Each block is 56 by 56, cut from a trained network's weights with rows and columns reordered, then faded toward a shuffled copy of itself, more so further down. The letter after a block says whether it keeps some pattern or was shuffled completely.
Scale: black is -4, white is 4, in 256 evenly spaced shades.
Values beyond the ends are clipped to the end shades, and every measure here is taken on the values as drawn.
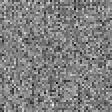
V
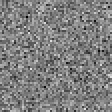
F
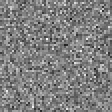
F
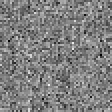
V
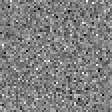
F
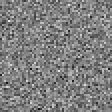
F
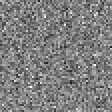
F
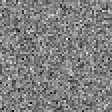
F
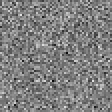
V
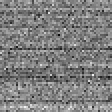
V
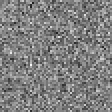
V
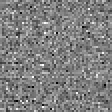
V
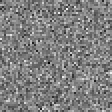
F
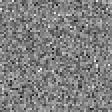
F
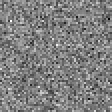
F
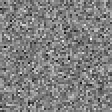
F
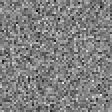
F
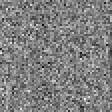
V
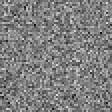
V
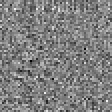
V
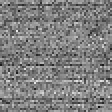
V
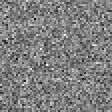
F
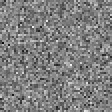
F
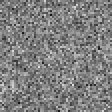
F
